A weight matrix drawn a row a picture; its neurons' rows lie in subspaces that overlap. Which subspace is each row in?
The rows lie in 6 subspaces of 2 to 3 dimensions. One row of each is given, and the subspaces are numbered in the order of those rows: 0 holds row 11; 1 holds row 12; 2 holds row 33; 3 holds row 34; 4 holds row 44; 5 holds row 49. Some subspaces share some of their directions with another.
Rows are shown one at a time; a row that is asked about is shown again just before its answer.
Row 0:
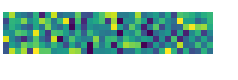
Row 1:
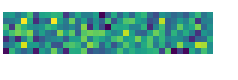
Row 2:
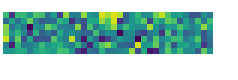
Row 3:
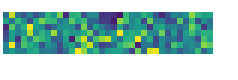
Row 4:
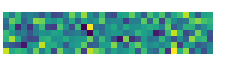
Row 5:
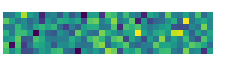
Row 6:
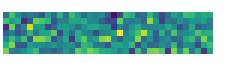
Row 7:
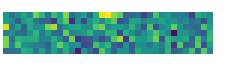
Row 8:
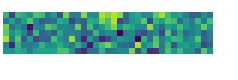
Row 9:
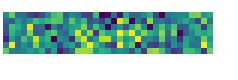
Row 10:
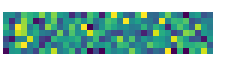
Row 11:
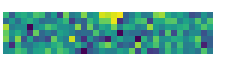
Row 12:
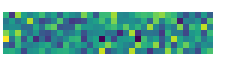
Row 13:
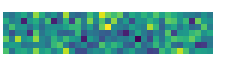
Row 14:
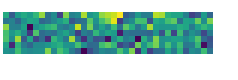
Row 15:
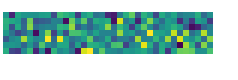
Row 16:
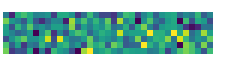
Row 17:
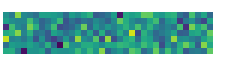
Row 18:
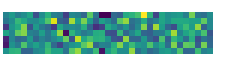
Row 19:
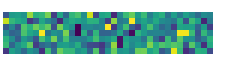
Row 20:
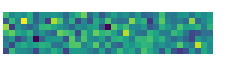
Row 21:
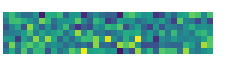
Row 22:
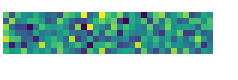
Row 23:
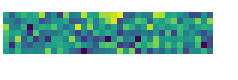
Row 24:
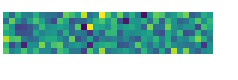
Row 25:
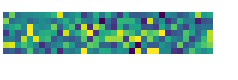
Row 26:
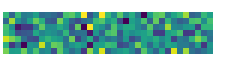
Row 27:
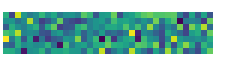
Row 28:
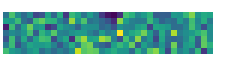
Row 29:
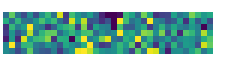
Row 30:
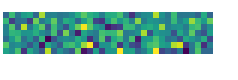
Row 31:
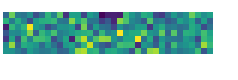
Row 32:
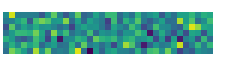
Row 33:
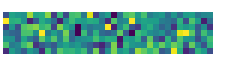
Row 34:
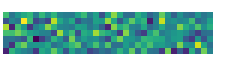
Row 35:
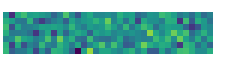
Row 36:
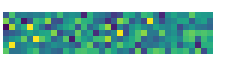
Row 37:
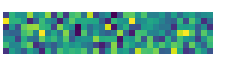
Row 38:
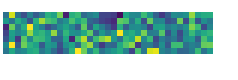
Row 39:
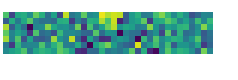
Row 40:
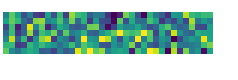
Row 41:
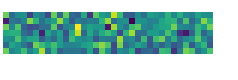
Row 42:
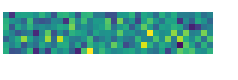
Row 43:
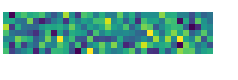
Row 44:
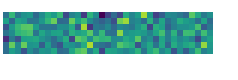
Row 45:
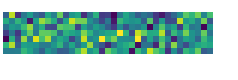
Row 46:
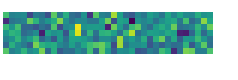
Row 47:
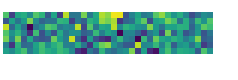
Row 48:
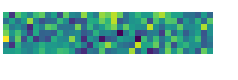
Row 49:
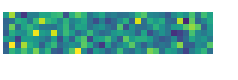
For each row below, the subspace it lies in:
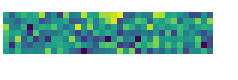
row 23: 0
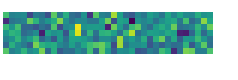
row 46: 2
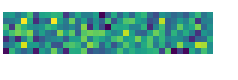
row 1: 3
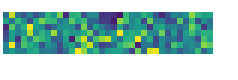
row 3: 5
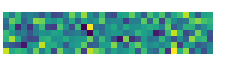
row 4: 4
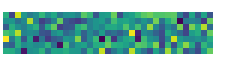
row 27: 1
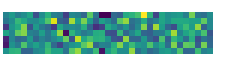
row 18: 4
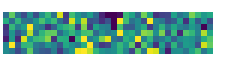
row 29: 5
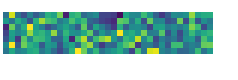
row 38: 5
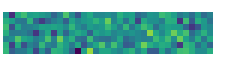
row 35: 5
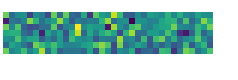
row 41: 2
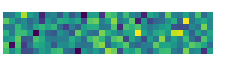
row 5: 5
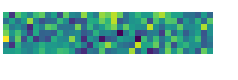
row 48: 1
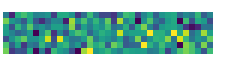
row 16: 5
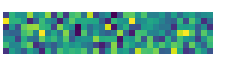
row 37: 2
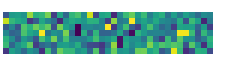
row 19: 2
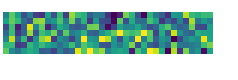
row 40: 3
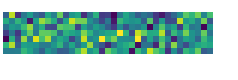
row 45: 1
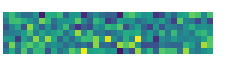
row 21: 0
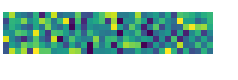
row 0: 0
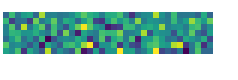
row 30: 0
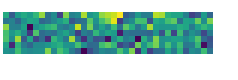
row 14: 0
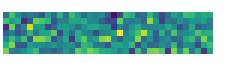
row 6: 3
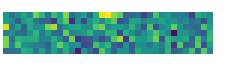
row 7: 4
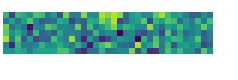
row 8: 1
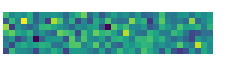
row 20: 3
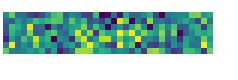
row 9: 2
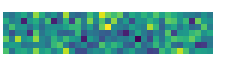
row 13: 3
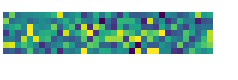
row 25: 4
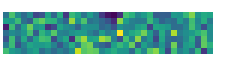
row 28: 4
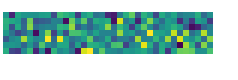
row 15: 0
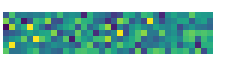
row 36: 3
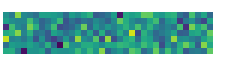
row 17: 1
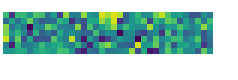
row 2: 1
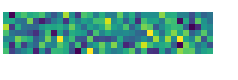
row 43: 5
